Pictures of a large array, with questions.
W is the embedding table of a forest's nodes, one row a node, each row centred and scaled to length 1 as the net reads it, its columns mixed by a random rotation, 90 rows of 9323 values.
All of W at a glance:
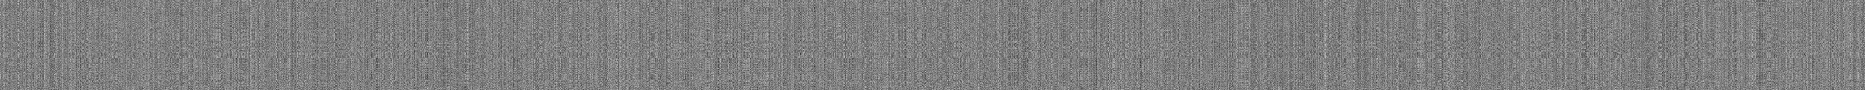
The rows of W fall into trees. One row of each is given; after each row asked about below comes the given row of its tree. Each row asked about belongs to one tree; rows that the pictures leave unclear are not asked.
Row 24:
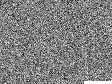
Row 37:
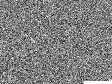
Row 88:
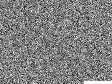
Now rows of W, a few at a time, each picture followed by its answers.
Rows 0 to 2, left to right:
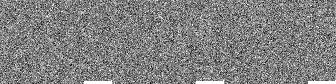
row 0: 37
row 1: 37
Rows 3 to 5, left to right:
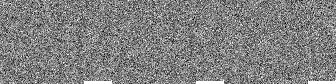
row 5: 24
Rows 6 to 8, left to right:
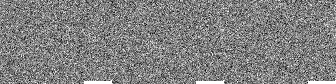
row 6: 37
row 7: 24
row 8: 24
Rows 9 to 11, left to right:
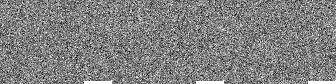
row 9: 24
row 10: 24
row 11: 24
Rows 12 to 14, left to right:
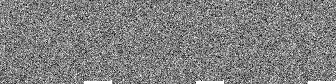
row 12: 37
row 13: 24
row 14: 37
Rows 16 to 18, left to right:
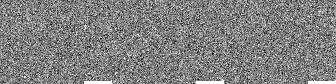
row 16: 24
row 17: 37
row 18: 24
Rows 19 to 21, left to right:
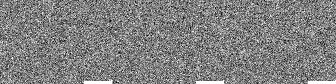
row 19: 37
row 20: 24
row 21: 37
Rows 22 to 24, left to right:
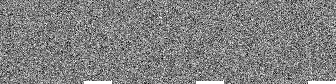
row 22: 24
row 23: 37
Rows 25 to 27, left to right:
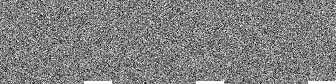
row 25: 37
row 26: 37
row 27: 24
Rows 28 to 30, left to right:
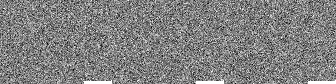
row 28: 24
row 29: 37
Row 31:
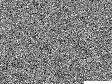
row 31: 37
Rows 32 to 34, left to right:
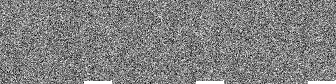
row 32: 24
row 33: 37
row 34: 37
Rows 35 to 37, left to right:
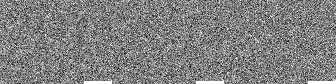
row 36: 37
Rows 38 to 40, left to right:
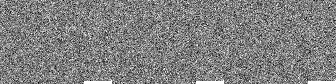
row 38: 37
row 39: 37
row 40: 37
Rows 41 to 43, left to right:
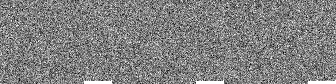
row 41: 24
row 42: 24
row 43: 88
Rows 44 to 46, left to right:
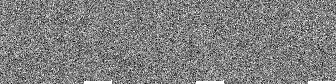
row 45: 37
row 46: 88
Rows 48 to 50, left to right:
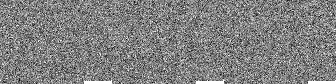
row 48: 24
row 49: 37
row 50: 24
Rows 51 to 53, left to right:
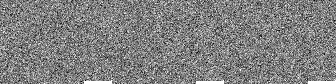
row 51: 24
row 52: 37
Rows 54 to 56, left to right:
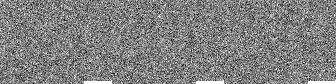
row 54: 37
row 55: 37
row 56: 37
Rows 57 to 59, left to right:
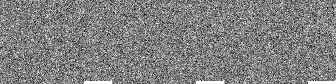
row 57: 37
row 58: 24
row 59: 24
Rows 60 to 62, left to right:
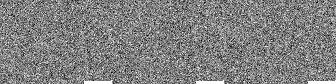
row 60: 24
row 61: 24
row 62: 24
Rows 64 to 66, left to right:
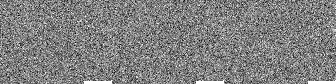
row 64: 24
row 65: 24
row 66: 24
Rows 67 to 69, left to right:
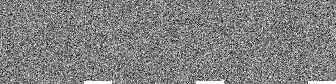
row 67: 24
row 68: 37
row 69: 24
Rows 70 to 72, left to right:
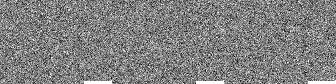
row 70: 37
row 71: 24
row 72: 37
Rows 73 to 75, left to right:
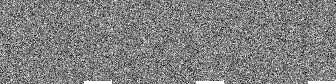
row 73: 24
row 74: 37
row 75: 37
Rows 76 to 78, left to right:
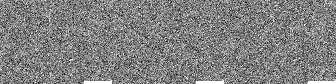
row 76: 37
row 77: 37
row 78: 37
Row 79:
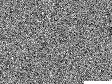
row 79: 37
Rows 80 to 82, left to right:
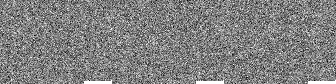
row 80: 24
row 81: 24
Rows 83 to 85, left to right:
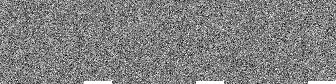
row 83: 37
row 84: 24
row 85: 37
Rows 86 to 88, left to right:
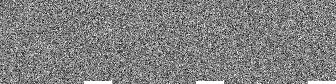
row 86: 24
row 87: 24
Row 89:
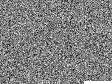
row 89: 24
